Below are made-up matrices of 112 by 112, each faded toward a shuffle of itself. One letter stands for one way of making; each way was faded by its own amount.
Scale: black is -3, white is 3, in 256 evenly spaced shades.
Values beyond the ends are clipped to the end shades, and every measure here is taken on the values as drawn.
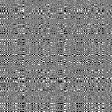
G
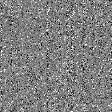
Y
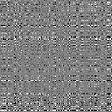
G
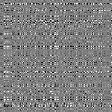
G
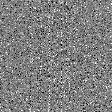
Y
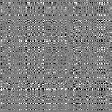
G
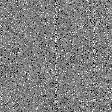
Y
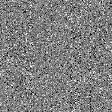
Y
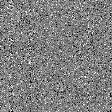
Y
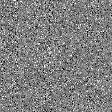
Y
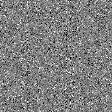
Y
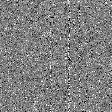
Y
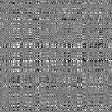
G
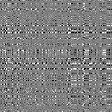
G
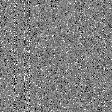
Y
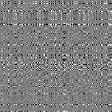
G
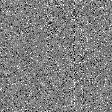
Y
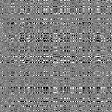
G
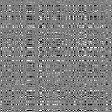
G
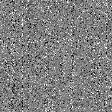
Y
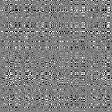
G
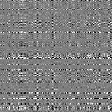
G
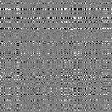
G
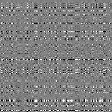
G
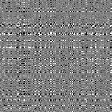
G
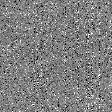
Y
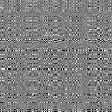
G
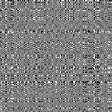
G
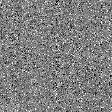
Y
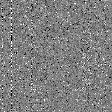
Y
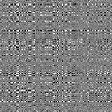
G
